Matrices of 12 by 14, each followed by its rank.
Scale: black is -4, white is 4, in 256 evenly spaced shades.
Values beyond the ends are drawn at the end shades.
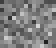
full rank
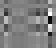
one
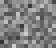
full rank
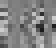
two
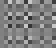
one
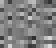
two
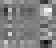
two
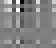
one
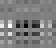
one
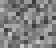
full rank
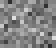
full rank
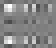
one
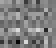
two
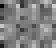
two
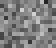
full rank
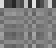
one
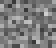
full rank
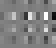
one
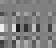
one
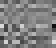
two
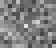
full rank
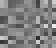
two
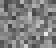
full rank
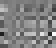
two
